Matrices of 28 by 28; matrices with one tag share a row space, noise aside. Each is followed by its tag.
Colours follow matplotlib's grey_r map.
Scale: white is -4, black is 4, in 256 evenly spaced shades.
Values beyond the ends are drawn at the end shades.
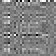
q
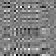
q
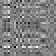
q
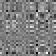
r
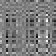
r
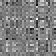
r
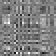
q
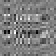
q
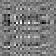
q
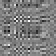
q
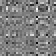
r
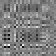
q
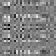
q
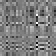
r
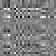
q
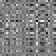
r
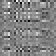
q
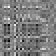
q
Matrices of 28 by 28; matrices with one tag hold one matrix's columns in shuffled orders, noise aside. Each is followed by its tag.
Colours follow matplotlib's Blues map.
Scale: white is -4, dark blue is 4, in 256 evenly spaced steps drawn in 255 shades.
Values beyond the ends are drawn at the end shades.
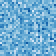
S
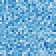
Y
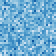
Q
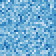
Y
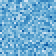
Y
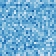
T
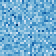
Y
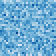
T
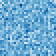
S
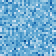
Q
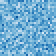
Y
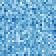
S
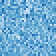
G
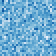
G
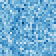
S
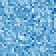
G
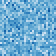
S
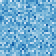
Y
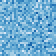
Y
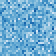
S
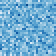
T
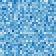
Y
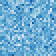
G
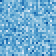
Q
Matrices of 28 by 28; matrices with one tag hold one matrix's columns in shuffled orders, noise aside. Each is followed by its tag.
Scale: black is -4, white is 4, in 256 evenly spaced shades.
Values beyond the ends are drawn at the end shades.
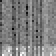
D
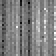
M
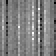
M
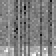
D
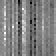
M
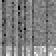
D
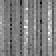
M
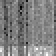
D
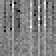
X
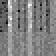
X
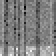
D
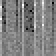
X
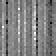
M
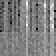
X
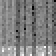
D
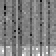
D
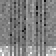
D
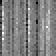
M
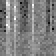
X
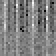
X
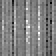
M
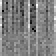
X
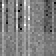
X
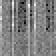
X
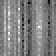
M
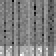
D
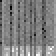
D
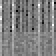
X
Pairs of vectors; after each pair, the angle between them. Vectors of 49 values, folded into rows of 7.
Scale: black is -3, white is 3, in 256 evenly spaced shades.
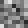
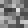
partly opposed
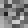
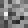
nearly opposite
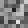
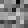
partly aligned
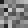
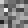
nearly opposite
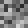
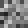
partly opposed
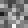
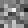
orthogonal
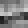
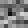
partly opposed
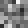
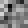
partly opposed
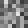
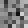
nearly opposite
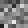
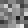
orthogonal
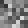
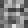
partly aligned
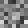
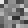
partly opposed
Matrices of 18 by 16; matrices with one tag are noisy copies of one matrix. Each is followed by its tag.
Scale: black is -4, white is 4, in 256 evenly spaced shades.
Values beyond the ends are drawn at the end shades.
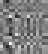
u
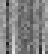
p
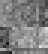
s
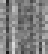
p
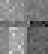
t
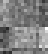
s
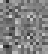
u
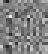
u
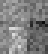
t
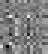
u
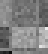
s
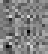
u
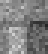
t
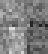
t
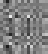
u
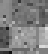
s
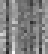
p
